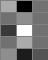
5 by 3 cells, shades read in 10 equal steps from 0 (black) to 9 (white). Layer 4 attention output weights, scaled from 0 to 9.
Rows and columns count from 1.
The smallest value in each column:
2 0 3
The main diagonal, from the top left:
6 5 4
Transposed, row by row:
6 4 2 4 5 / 0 5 9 6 1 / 4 4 4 4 3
